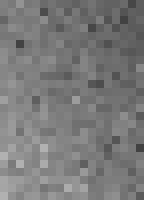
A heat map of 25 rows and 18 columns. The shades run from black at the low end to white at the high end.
The ninth with the lowest average is the top right. No row or column stands out. There are no regular stripes. Values rise toward the bottom left. Overall the values sit about 50% of the way up the scale. The grain is fine, like static. The bottom left is the ninth with the highest average.
